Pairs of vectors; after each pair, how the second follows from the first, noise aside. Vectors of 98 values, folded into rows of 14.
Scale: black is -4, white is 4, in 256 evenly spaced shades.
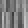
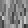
sign-scrambled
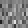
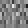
reversed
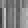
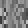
sign-scrambled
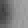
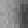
reversed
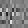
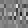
reversed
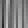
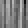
reversed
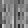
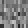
sign-scrambled
